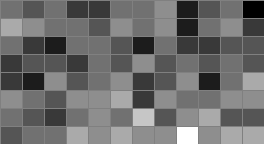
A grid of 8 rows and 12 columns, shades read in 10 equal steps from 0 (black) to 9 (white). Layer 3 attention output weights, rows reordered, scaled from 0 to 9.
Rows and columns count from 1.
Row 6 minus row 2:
-1 -1 -1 1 2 1 -2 0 3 0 0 3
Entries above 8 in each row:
0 0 0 0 0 0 0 1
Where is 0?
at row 1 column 12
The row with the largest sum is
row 8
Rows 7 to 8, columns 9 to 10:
5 6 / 9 5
